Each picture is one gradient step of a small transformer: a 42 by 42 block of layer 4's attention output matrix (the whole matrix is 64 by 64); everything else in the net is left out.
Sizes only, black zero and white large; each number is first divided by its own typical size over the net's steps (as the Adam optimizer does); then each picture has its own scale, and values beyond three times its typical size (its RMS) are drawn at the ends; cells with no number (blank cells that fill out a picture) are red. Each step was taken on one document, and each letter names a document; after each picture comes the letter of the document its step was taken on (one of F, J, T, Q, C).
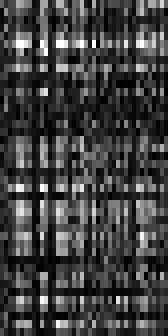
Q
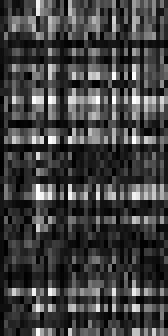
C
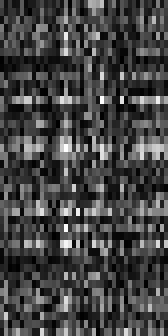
Q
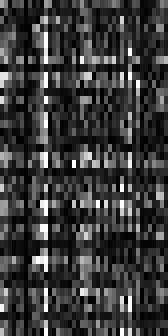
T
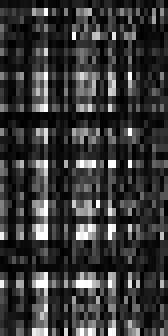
T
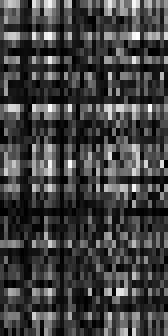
C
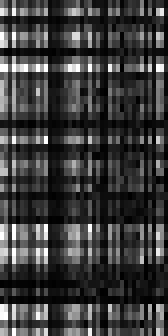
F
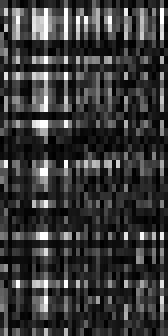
T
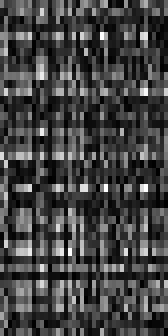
Q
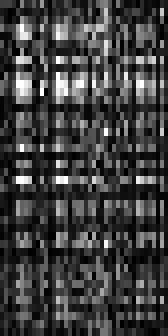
Q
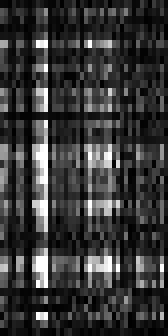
T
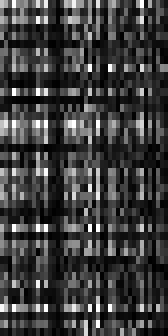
F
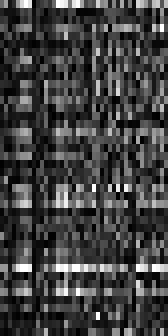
Q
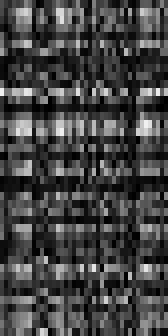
Q
